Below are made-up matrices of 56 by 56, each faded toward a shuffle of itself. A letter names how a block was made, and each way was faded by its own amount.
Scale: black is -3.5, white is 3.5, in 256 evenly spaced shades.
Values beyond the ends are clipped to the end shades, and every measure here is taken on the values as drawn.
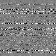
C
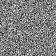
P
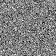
P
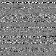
C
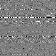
C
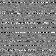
C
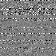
C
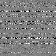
C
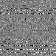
C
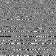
C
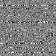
C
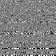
C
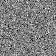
P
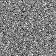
P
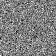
P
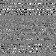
C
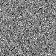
P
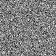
P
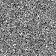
P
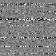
C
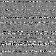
C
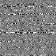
C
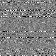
C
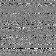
C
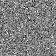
P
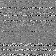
C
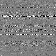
C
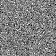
P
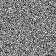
P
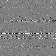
C
